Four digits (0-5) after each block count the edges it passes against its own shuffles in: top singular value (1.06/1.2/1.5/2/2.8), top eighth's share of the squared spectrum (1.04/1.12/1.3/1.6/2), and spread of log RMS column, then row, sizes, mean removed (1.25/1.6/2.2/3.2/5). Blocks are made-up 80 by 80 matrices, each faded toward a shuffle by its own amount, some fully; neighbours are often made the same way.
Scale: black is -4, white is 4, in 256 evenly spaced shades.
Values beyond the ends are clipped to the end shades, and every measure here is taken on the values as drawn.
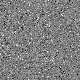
0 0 0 0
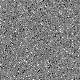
0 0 0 0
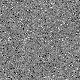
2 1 0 0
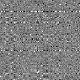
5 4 2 3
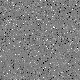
2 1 0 0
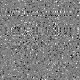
4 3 1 2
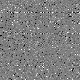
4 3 0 1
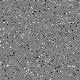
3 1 0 0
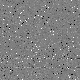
2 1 0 0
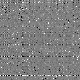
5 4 1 2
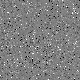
2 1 0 0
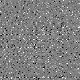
4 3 0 2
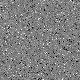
0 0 0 0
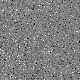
0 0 0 0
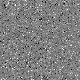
2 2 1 1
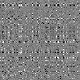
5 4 2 3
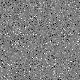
3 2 0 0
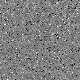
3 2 0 0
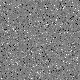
0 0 0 0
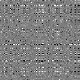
5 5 3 3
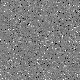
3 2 0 0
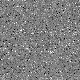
2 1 0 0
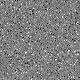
1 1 0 0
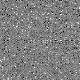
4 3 1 1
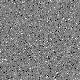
2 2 0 0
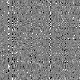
4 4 3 2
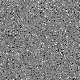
2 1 0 0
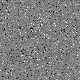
0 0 0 0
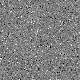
2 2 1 0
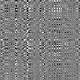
5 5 4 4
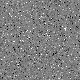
0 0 0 0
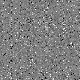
3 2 1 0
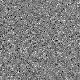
3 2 0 0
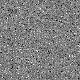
2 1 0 0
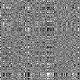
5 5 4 3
